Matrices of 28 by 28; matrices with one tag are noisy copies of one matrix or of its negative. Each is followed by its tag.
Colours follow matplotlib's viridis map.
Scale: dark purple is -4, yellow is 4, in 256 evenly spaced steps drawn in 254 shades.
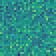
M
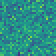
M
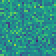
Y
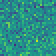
Y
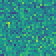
Y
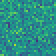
Y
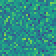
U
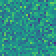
U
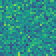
M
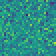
U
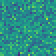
M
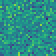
M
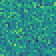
Y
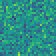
M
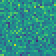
Y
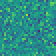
U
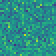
Y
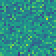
M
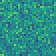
Y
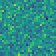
M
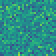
M
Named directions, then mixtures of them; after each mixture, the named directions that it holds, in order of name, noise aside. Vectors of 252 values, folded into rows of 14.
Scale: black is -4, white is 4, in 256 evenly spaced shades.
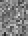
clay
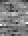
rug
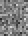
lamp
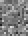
clay, lamp, rug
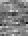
rug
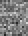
clay, lamp, rug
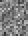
clay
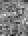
clay, lamp, rug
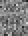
clay, lamp, rug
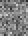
clay, lamp, rug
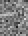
clay, lamp, rug
